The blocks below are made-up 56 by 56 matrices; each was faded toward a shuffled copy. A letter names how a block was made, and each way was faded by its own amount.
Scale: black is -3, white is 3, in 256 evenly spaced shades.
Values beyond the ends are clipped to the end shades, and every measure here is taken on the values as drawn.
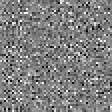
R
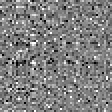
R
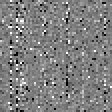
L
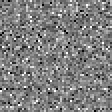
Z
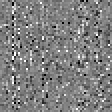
L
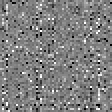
L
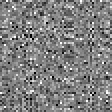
R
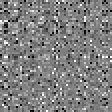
R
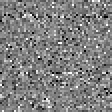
Z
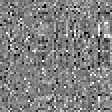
R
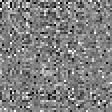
R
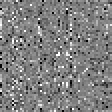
L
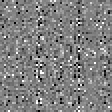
L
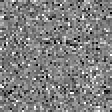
Z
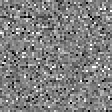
Z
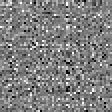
R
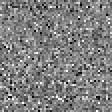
Z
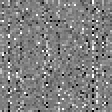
L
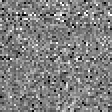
Z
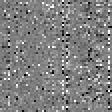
L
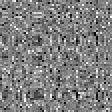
R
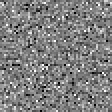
Z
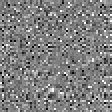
R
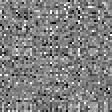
R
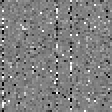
L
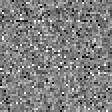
Z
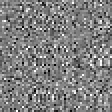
R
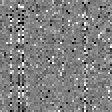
L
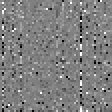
L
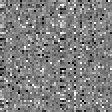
R
